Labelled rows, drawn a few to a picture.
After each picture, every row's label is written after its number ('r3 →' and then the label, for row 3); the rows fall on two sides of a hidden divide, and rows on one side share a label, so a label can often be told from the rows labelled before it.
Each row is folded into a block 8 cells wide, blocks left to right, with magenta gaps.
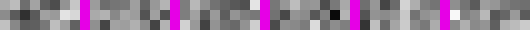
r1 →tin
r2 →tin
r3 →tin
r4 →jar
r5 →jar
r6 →tin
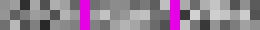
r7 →tin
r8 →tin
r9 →tin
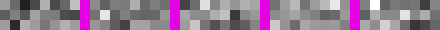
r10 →tin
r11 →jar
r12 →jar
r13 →jar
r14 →tin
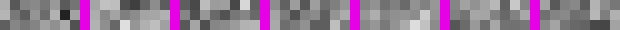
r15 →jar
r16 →tin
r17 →jar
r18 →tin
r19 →tin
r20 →jar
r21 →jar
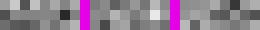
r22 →jar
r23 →tin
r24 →tin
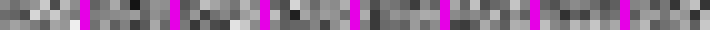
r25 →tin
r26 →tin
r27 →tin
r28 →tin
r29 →tin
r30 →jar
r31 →tin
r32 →jar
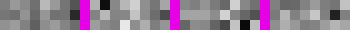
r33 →jar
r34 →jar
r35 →jar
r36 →jar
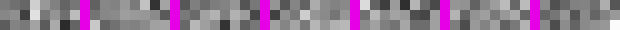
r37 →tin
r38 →tin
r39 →tin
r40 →jar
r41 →jar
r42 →tin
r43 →jar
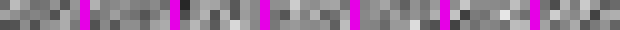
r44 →tin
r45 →jar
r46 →jar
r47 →jar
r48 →tin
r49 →tin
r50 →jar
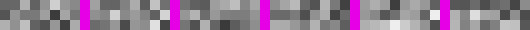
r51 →jar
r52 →jar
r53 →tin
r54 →jar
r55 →jar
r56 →tin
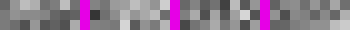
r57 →jar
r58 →tin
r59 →tin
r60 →jar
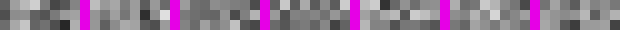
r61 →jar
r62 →jar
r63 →jar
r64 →tin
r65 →tin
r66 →jar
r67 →jar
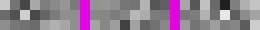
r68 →jar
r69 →jar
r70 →jar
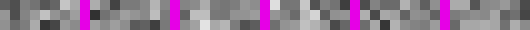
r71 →tin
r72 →tin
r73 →jar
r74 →jar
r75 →tin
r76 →jar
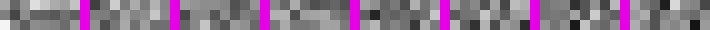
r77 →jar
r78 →tin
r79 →jar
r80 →tin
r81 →jar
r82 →tin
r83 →tin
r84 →jar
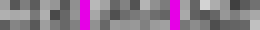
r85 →jar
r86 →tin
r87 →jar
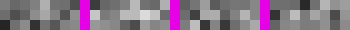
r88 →jar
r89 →tin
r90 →tin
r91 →jar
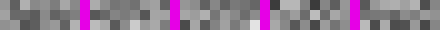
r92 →jar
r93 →jar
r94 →jar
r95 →tin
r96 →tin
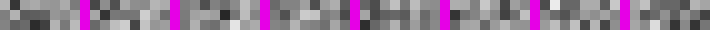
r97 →jar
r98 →tin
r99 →tin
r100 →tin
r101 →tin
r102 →jar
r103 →tin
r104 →tin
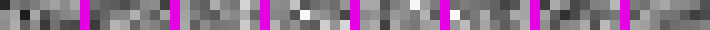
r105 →tin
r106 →jar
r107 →tin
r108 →tin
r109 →tin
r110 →tin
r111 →tin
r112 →jar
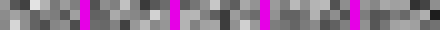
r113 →jar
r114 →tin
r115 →tin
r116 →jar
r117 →tin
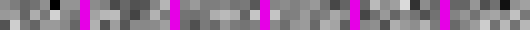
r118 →tin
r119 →tin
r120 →jar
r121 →tin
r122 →jar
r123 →tin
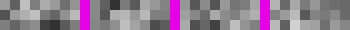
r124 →jar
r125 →tin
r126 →tin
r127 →jar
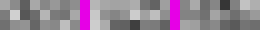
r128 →jar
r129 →tin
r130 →tin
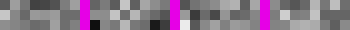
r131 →tin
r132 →jar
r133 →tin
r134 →jar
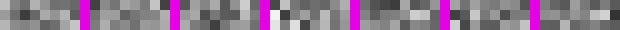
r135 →tin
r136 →jar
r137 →tin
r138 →tin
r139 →tin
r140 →jar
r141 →tin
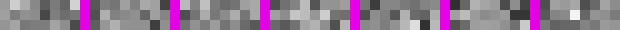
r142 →tin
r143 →jar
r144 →jar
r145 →tin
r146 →jar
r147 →jar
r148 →tin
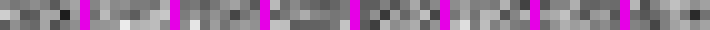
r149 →jar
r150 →tin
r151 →jar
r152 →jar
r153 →tin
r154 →jar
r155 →tin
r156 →jar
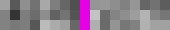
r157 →jar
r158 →tin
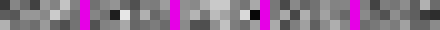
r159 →tin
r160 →tin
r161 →tin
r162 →tin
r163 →jar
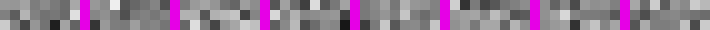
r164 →jar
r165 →jar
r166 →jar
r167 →tin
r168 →jar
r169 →jar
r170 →jar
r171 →jar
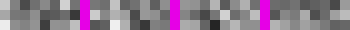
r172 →tin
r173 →tin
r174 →jar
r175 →tin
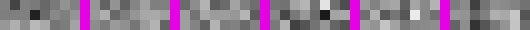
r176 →jar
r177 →tin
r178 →tin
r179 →jar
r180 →tin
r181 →tin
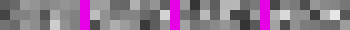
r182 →tin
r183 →jar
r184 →jar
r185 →tin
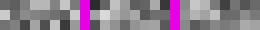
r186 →jar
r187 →jar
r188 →tin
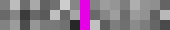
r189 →tin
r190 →jar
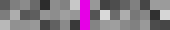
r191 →tin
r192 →jar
